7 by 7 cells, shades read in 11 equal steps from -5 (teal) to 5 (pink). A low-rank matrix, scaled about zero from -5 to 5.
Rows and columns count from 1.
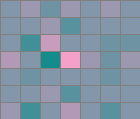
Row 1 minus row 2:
0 1 -2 3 0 1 0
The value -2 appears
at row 2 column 4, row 6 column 4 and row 7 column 6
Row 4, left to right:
2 0 -5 5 1 -1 1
